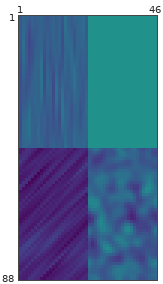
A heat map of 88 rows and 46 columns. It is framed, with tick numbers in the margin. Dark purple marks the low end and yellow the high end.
It is made of 2 by 2 panels. Panel 1,1: low, streaked downward, faint in contrast. Panel 1,2: middling, flat. Panel 2,1: very low, slanting up to the right, faint in contrast. Panel 2,2: low, blotchy.
